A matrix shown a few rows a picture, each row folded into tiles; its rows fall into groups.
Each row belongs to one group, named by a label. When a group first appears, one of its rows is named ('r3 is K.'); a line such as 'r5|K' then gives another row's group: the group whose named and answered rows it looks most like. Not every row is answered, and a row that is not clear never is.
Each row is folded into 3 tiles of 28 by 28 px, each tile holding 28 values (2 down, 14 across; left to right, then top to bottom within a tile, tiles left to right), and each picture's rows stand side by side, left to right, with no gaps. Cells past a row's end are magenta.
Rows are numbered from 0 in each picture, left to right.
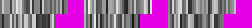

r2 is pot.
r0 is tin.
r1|pot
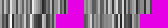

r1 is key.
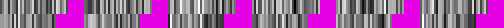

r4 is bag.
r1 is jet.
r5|bag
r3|pot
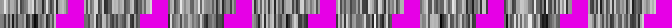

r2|tin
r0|pot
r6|tin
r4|key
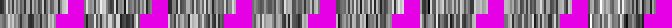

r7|tin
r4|jet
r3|key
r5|jet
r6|key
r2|jet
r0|jet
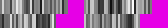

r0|tin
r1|bag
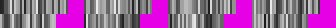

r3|bag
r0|jet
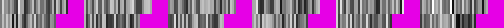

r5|tin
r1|pot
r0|bag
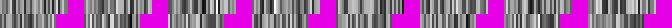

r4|tin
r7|bag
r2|bag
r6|bag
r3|key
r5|pot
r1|key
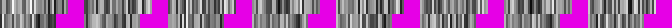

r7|pot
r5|key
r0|tin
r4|pot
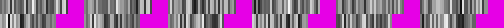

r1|key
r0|key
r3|pot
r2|bag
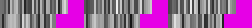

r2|jet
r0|jet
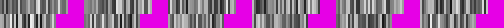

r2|key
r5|pot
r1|key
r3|jet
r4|pot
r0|pot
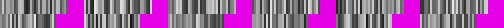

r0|bag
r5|jet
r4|jet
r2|bag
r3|bag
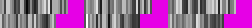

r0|bag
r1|bag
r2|bag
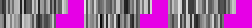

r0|jet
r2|pot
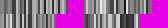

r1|tin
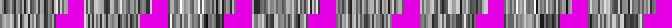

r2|tin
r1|pot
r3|jet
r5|pot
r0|jet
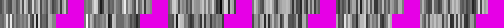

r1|bag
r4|jet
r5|key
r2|key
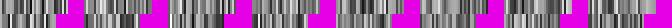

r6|key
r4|bag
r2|bag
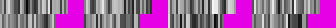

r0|bag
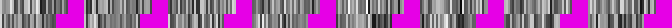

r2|jet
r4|tin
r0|pot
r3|key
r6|key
